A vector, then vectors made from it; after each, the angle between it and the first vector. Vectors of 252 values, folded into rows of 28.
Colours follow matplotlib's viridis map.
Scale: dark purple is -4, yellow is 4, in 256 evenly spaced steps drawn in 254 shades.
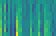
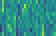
partly opposed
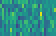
partly opposed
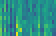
nearly parallel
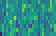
partly opposed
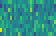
orthogonal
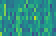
partly aligned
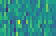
partly aligned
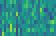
partly opposed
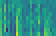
nearly parallel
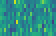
partly aligned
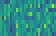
partly aligned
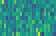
partly aligned
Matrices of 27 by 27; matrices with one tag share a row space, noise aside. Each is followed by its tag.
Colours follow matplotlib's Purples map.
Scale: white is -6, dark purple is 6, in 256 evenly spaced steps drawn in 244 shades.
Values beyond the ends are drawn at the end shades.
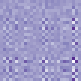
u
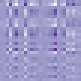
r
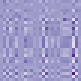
u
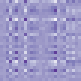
r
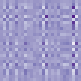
u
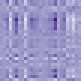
r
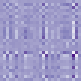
u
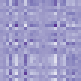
r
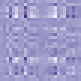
r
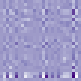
u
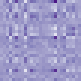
r
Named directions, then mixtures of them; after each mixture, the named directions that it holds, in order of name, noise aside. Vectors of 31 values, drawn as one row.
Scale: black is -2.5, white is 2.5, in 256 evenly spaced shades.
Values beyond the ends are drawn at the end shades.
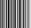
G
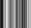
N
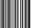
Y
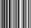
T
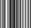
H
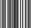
H, Y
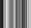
N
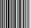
G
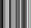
N, T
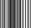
G, H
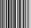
G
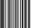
N, Y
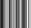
N, T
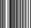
H, N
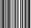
Y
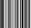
N, Y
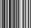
H, T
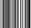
N, Y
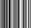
T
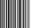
G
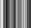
N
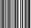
Y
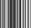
G, H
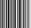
G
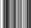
N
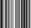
H, N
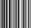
T
